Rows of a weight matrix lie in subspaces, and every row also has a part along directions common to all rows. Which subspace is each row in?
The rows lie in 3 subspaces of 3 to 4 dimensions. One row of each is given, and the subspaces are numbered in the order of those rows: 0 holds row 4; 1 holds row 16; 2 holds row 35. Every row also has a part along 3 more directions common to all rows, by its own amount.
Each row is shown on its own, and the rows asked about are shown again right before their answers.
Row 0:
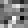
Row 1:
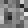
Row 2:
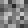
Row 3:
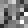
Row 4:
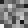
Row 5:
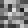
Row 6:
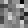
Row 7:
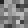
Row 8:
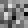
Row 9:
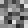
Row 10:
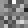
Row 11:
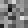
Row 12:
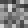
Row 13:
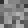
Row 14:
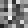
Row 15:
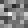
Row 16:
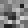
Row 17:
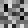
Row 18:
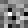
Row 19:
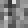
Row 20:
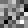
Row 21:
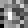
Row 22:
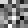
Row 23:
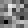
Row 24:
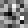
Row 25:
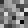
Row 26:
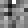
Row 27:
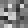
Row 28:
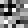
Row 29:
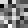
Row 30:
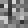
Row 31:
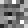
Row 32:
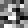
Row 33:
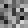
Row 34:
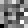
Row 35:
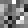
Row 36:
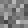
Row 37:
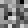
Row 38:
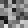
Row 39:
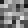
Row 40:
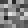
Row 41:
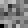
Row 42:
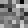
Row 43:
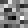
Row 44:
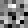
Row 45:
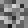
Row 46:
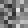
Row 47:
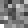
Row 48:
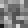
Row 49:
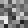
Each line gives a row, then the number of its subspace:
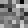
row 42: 0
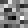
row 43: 2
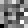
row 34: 2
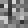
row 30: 1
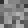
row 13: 0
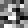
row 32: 1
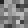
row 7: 0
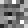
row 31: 2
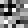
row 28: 2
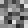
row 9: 0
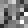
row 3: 2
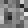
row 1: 0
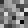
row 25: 0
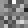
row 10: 2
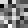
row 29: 1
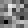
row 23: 2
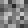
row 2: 1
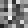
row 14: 2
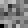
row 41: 0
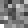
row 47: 0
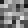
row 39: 0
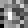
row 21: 0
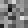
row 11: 0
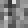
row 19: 2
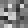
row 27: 1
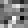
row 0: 2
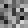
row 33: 1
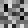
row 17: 1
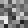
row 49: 1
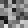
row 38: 1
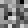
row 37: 1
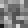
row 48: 0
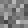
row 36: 2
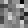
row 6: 0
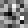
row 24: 1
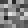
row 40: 2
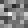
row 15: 1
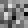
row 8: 2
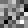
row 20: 2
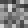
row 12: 0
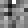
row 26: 2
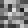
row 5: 0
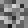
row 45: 1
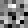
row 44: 1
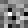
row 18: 0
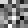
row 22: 1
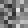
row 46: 1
